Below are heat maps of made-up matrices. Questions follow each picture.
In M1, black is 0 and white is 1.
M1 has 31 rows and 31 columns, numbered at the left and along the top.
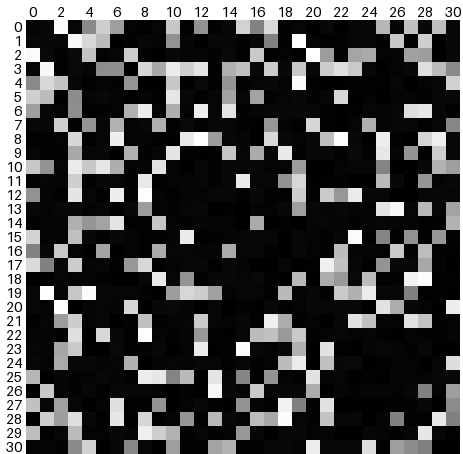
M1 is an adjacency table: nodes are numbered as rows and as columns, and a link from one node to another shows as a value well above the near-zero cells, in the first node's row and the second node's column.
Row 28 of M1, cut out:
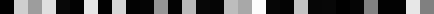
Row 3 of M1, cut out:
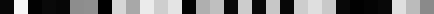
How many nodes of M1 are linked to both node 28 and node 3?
8
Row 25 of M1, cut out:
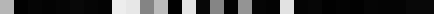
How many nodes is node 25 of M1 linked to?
9
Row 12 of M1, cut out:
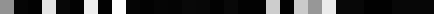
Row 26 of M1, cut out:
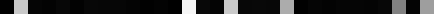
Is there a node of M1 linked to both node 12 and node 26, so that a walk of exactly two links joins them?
no
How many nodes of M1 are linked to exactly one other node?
0
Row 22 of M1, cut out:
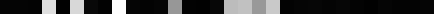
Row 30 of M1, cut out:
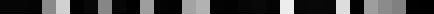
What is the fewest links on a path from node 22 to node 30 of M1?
2
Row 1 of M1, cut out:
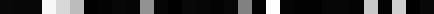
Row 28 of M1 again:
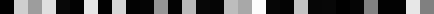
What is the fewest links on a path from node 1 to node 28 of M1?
1
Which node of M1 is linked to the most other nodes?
node 3
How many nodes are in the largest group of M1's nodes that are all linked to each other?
5
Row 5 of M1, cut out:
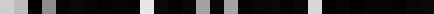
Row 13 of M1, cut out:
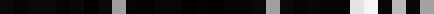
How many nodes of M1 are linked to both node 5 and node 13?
0
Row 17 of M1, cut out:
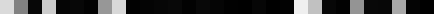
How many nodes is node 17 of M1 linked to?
9
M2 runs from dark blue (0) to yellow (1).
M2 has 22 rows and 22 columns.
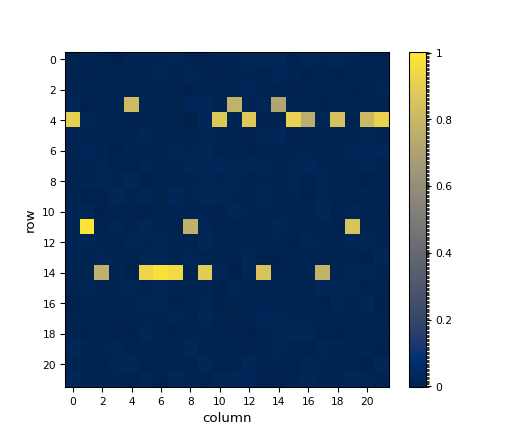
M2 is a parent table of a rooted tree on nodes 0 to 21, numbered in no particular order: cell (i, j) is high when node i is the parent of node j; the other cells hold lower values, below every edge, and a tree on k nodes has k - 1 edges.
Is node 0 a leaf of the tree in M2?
yes
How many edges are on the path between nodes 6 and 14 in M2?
1
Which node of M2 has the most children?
4
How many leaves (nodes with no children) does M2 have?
18
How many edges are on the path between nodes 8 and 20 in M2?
4
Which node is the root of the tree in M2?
3
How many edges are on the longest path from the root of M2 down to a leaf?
2
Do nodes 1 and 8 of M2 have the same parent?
yes
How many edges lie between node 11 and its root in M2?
1
